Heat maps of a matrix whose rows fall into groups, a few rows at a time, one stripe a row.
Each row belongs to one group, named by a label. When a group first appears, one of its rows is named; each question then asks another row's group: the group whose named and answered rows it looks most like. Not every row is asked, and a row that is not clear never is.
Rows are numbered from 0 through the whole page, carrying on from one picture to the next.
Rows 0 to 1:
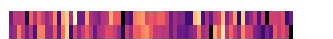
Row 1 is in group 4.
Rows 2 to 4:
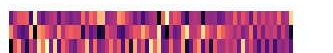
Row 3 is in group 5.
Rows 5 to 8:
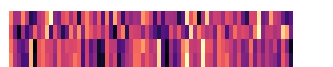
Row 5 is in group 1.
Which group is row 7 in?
5
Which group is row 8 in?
5
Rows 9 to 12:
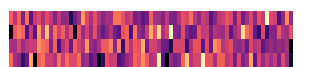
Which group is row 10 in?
4
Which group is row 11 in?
4
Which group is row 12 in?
5
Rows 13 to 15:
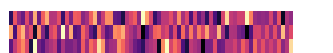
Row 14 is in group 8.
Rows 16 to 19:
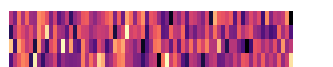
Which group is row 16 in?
4
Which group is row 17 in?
4
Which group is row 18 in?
8
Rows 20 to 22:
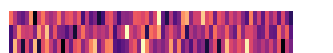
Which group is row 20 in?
5
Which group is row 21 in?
4
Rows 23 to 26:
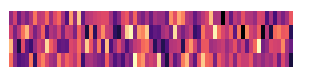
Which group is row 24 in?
4
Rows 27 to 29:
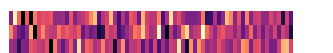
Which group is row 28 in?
5
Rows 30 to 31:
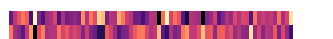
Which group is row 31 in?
5
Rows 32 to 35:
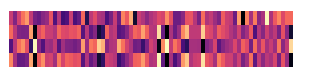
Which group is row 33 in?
5
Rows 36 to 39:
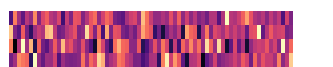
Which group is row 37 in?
1
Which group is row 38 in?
8
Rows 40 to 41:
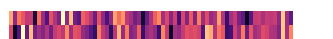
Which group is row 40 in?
8
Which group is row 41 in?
8
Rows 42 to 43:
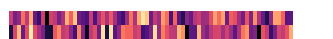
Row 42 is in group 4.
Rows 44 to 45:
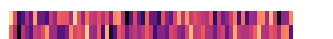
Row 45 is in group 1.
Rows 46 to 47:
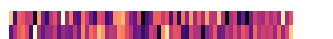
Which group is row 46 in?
8
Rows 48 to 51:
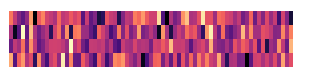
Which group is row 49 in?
8
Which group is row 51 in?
8
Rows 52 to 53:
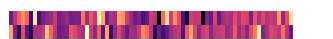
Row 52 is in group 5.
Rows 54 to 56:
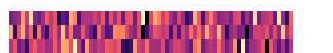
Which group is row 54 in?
4
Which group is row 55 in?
8
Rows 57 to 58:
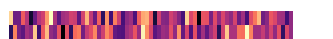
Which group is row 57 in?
1
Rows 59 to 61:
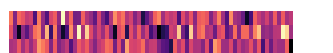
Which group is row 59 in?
8
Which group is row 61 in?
4
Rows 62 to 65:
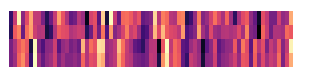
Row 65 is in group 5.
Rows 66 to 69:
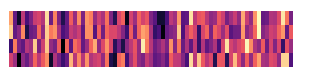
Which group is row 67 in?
1
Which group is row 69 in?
1
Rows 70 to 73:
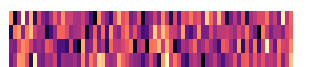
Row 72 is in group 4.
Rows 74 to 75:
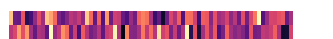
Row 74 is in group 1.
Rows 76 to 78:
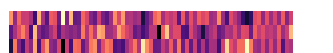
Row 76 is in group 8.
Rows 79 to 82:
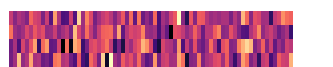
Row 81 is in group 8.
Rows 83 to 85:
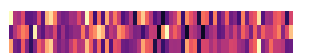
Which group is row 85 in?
1
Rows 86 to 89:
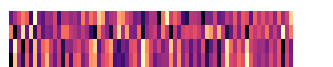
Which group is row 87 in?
8
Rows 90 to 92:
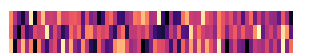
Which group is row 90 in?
5
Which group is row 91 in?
1
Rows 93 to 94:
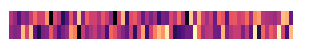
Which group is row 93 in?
1
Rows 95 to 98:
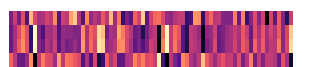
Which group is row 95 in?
4
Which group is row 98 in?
5
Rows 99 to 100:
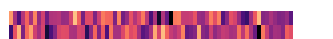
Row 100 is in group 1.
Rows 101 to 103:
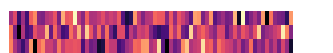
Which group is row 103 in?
5
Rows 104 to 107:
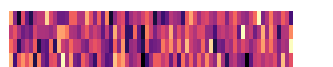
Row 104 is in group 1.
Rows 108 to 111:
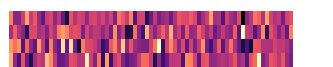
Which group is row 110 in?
8
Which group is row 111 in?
1
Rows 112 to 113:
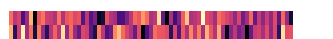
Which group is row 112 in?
5
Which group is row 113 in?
8
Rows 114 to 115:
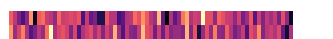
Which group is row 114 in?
5
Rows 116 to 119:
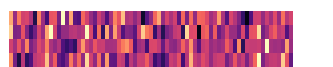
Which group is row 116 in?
8
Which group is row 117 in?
1
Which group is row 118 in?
4
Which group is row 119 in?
1
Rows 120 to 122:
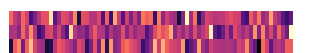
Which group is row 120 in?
1
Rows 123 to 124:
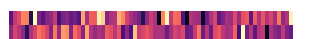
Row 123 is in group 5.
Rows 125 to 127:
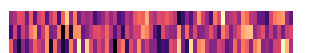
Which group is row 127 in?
1
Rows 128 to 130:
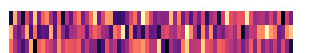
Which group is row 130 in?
5
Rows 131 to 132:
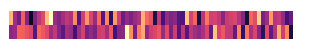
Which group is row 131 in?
1
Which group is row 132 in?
4
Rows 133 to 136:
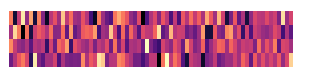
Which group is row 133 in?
8
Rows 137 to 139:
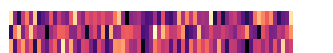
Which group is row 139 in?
8
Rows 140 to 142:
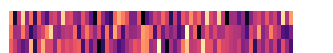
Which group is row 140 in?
8
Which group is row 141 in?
1
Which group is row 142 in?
5
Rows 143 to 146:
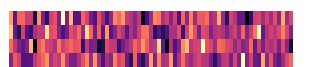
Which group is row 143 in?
8
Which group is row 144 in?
1
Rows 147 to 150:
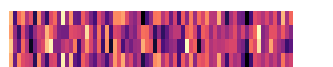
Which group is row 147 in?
8
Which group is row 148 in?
1
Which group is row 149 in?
1
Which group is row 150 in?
8
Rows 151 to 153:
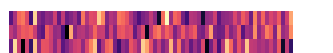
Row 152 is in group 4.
